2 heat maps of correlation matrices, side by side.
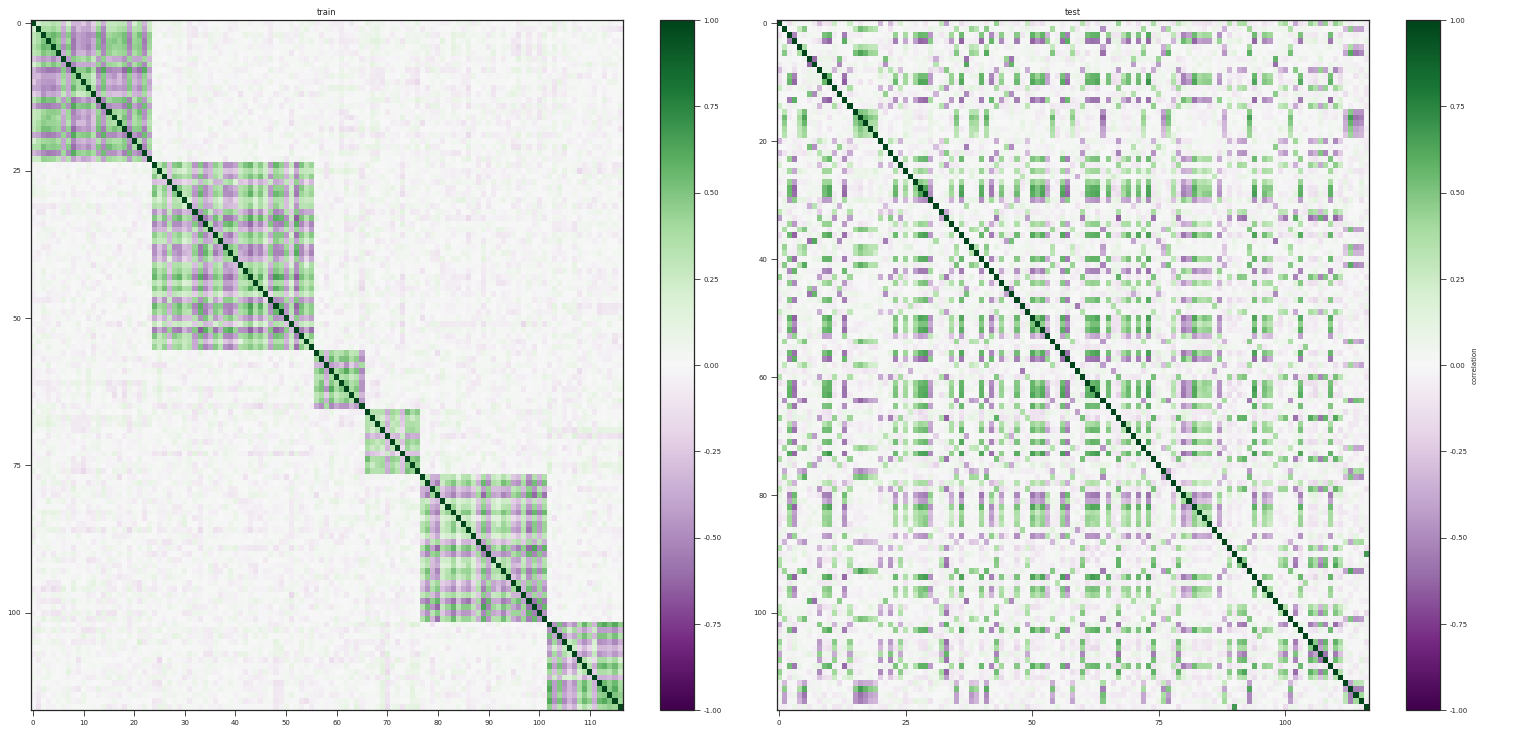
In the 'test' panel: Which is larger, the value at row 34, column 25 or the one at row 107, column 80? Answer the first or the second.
the first
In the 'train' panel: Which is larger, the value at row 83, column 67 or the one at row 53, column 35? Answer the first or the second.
the first
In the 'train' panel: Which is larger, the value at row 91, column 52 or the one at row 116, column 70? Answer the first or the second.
the first
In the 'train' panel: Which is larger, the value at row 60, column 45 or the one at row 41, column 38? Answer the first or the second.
the first
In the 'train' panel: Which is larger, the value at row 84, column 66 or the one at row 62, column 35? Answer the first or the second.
the first
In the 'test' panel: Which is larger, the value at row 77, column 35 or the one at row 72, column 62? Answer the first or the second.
the first
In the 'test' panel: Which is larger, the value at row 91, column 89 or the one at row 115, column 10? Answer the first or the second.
the first
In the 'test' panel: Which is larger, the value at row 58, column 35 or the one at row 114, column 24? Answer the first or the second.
the first
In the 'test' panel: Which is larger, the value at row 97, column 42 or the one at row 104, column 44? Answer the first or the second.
the second
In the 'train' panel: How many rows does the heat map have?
117
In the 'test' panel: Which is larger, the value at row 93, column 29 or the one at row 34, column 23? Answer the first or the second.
the second
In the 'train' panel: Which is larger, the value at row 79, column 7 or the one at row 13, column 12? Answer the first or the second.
the first
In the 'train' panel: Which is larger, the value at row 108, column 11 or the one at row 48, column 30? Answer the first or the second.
the second
